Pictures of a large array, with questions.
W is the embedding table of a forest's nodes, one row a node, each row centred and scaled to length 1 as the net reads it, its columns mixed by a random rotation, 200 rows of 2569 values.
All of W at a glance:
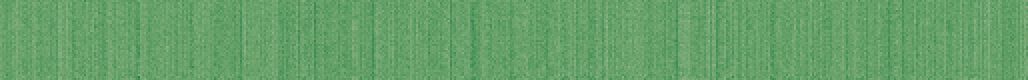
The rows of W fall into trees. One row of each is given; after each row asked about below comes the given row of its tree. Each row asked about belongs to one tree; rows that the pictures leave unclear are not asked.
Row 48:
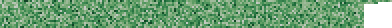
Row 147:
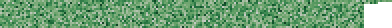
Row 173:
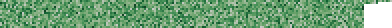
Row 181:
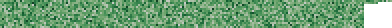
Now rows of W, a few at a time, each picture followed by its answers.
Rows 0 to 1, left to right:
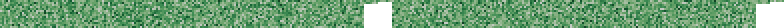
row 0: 173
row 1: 173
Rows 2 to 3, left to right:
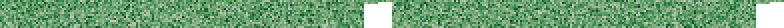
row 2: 181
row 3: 181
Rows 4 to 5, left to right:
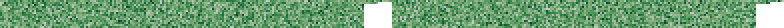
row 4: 181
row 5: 147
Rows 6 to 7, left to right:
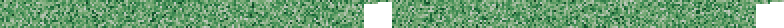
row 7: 173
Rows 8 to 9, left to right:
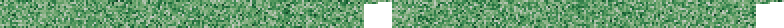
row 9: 147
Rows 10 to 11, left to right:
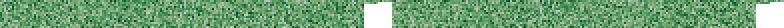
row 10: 181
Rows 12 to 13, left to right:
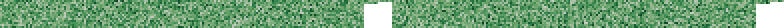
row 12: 48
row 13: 147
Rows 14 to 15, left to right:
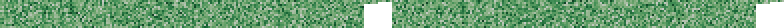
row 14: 173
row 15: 173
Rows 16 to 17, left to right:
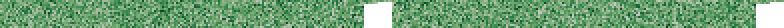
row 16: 173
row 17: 181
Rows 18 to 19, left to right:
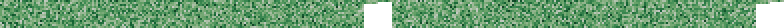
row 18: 48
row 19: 48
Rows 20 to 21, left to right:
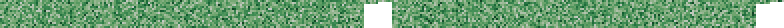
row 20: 173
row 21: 147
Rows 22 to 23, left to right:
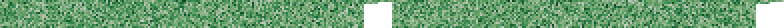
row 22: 48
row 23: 48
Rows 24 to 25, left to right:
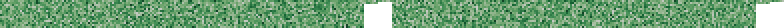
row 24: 173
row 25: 48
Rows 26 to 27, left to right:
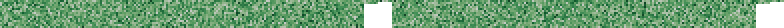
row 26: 181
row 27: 48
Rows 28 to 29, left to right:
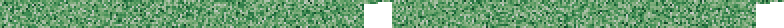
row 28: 181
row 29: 147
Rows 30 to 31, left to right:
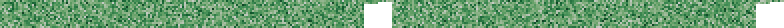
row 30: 181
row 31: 48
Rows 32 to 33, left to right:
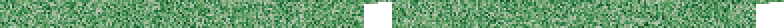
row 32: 173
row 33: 48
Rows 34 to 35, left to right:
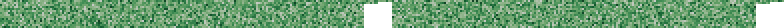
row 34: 48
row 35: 147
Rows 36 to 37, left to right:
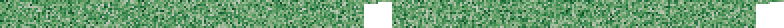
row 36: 173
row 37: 48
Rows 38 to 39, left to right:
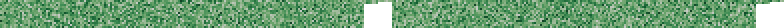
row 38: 173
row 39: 48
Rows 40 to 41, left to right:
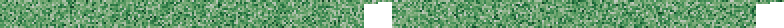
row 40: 173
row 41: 147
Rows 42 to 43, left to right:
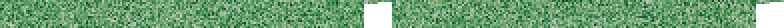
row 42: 181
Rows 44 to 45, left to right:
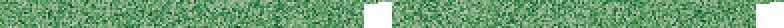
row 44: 173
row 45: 181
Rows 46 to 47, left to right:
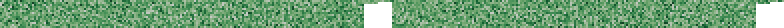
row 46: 181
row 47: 147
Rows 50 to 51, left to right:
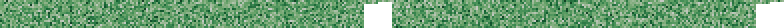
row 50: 173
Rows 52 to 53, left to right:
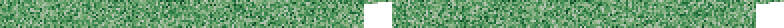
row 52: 48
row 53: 48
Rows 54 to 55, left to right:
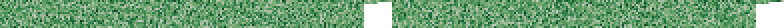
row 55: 48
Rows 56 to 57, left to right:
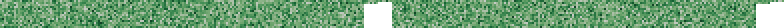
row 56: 48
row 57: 181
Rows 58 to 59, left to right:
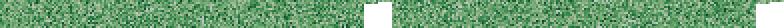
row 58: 173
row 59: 48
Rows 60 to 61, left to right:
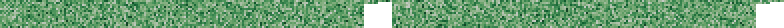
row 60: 147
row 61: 48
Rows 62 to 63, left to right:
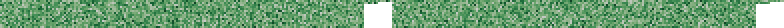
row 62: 147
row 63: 48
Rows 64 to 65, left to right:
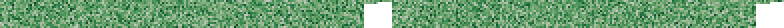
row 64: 181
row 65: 147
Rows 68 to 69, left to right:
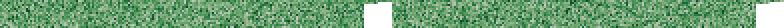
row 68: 181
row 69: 48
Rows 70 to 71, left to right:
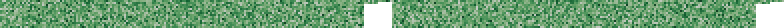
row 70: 147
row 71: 48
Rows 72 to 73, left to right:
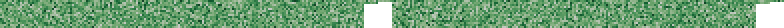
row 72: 173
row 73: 48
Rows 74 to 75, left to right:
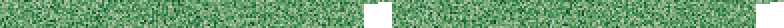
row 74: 48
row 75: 48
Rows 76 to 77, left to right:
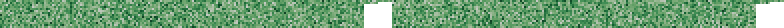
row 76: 173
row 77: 48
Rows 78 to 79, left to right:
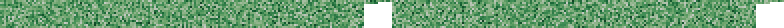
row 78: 147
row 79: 173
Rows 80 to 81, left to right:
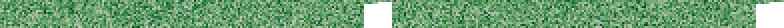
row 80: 173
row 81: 48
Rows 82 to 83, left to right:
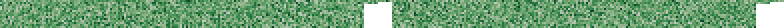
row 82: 147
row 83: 181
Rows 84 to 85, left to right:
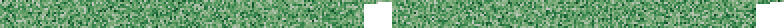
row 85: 147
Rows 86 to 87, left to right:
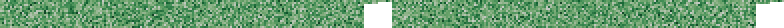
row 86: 173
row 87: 147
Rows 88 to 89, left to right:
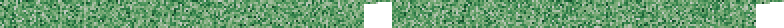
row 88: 48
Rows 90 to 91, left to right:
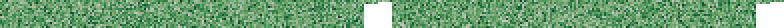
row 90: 173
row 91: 181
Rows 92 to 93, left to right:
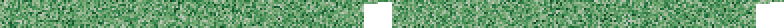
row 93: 48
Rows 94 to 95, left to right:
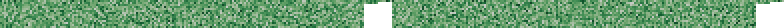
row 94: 147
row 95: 147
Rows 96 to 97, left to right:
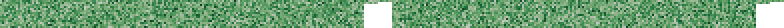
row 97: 181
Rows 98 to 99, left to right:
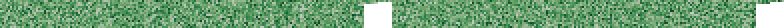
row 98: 173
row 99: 147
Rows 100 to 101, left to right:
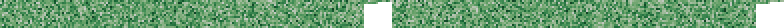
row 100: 48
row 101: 48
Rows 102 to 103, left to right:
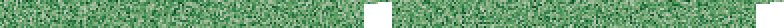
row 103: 173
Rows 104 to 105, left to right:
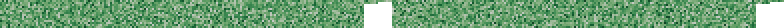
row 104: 173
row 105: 147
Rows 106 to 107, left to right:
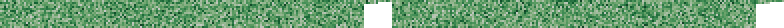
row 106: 173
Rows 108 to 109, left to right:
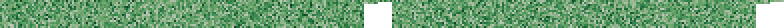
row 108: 181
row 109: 173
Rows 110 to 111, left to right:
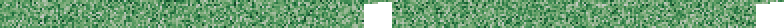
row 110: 48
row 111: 173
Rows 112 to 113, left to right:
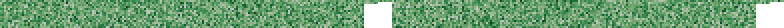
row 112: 181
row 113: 48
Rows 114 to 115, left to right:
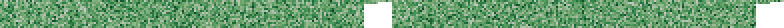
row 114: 48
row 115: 147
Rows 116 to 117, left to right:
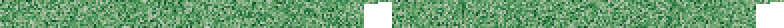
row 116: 48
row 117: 173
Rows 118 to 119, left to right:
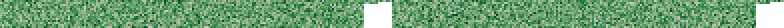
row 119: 147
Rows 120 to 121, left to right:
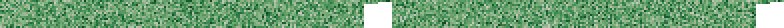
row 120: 147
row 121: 147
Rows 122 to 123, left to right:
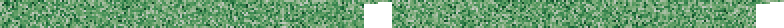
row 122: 181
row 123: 48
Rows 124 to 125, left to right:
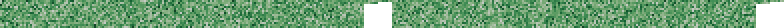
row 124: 48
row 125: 173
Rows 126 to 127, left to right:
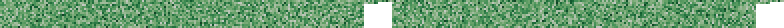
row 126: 147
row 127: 48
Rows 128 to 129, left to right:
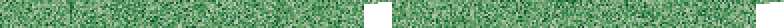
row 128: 173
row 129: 48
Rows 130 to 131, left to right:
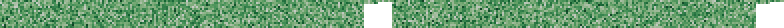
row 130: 48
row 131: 48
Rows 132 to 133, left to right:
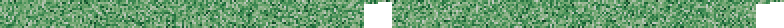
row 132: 147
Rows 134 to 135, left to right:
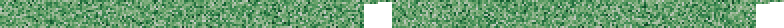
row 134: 147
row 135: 48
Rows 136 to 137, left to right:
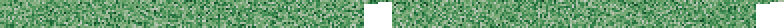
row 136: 147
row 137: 181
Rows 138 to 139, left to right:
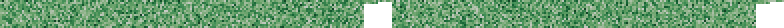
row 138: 48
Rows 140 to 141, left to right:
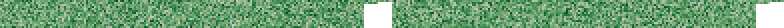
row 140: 48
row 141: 48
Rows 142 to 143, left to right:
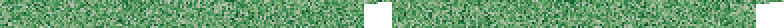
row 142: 181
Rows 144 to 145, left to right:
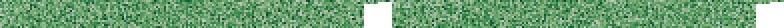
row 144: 147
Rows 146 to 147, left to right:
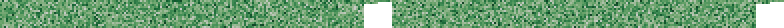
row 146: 48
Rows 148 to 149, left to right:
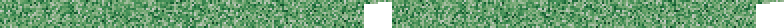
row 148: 173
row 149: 173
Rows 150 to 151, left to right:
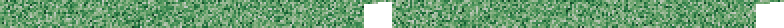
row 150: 173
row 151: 48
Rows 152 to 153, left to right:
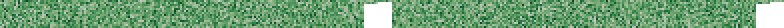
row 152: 48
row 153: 173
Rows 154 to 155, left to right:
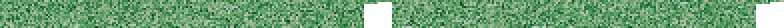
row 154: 181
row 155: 173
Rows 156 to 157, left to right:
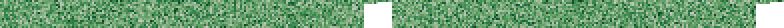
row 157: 147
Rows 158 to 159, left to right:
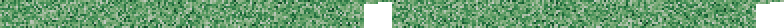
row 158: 48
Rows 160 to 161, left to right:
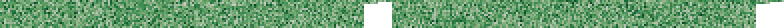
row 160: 173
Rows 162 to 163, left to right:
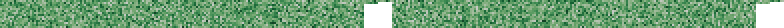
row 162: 147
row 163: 48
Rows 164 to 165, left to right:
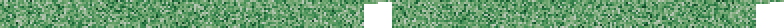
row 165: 48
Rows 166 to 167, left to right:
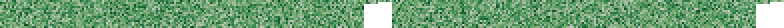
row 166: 173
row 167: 173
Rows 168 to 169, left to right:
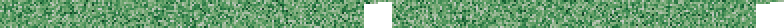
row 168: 173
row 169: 48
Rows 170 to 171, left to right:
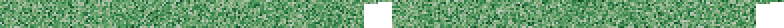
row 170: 173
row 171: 147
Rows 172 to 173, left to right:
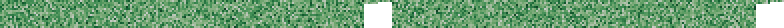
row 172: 181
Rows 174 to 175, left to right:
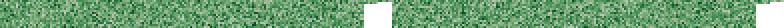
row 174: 48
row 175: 173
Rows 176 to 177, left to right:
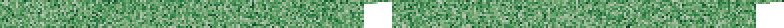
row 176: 48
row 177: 181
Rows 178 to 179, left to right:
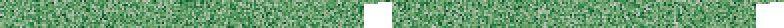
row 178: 147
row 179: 181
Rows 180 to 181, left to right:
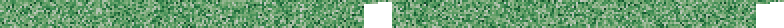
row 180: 173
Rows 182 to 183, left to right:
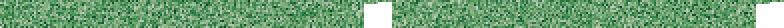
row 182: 48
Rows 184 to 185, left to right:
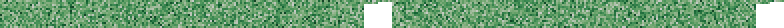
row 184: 173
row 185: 181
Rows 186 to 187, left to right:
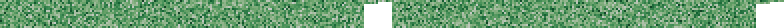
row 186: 173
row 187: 181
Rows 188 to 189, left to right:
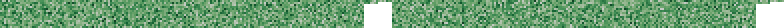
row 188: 173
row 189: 173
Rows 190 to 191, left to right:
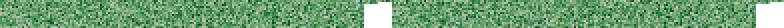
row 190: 147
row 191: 147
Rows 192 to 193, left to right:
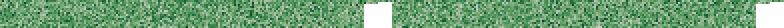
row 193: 48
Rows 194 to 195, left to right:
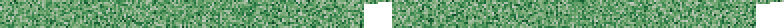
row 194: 147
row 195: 147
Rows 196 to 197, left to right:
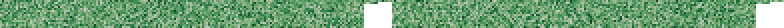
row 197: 48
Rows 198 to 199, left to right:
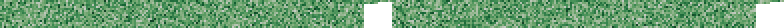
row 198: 48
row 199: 48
